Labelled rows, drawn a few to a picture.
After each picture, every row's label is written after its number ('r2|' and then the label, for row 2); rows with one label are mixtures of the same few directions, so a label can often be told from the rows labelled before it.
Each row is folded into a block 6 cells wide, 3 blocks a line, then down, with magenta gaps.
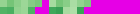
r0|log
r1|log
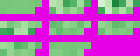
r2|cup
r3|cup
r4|cup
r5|log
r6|cup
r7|cup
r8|cup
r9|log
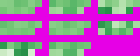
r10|cup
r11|log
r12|log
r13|cup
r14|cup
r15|cup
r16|log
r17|log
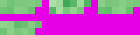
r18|log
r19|cup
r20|log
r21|cup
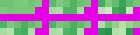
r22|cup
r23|log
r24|log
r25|log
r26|log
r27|log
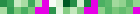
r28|cup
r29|cup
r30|cup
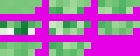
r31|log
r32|log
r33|log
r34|log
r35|cup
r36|cup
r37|log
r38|cup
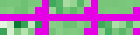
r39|log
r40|cup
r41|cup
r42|cup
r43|cup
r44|cup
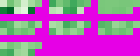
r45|log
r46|log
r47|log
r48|cup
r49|cup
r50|cup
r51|log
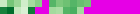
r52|log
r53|log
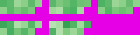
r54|cup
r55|log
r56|cup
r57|cup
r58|cup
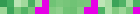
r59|cup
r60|log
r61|cup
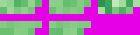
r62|cup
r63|cup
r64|cup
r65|log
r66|log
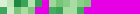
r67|cup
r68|log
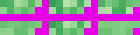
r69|cup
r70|cup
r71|log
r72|log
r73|cup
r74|log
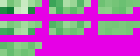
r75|log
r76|cup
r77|log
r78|log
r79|cup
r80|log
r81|cup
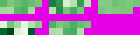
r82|log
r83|cup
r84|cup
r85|log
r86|log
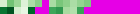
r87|log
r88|log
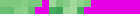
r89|log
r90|log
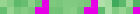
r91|cup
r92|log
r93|cup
